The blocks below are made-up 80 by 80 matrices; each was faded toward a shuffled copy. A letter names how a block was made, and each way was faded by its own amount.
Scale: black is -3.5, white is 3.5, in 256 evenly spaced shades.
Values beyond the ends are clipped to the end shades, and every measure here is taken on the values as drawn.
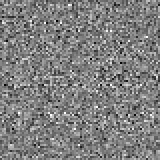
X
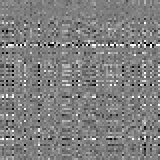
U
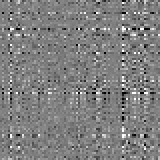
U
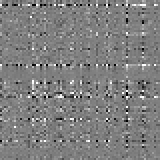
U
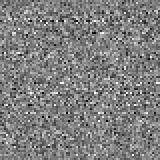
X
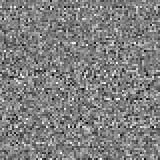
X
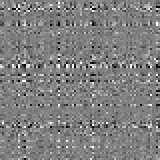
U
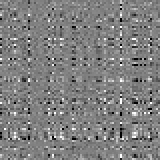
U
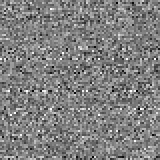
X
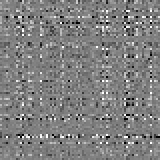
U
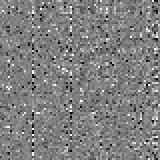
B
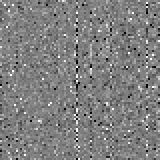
B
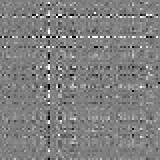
U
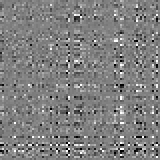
U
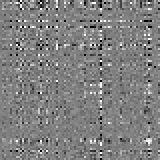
U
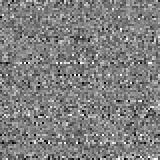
X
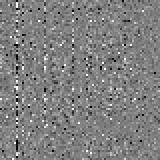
B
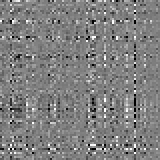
U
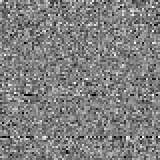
X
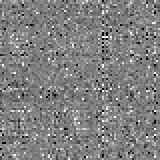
B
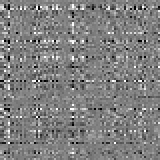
U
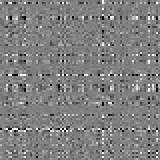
U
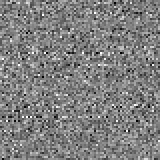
X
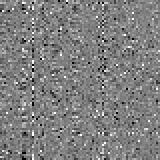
B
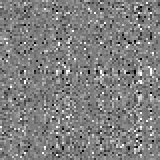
B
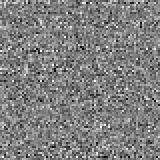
X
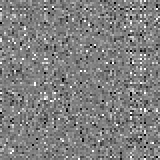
B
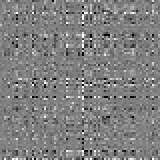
U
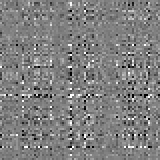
U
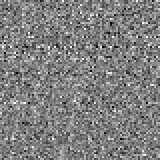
X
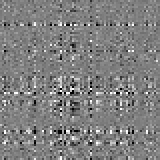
U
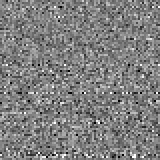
X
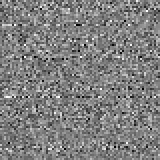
X
